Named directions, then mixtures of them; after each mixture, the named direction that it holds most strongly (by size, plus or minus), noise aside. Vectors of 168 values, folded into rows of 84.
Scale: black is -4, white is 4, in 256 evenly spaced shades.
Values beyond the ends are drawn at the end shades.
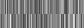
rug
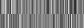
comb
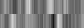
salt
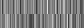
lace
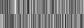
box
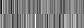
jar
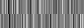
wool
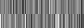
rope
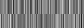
rug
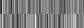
jar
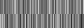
box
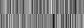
comb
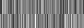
jar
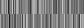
wool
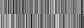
rope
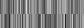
wool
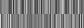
rug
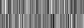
comb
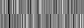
wool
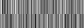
jar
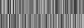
comb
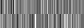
jar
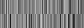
rug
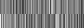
rope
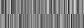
comb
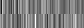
jar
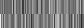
rope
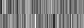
jar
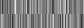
box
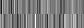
jar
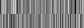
comb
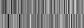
comb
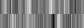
salt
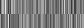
comb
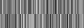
lace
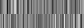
box
